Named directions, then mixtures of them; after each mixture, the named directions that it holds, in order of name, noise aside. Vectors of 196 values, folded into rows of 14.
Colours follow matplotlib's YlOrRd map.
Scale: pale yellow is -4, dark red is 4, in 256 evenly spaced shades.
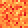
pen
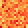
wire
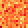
pen, wire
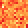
wire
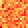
pen, wire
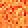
pen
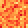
pen, wire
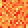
pen, wire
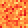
pen, wire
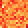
wire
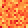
wire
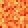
pen, wire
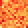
wire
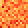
wire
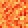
pen, wire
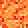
pen, wire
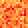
pen, wire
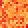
wire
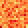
pen, wire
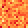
wire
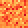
pen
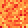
pen, wire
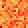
wire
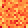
wire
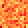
pen, wire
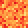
pen, wire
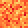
pen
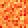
pen, wire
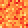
pen, wire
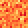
pen, wire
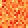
pen, wire
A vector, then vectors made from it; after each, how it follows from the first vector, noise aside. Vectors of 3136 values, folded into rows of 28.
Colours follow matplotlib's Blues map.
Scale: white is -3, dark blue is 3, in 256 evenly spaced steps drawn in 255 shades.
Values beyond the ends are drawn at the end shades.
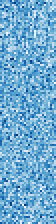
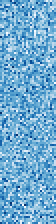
copied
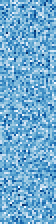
sign-scrambled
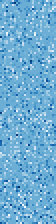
partly zeroed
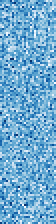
copied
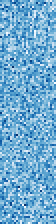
copied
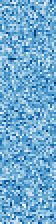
sign-scrambled
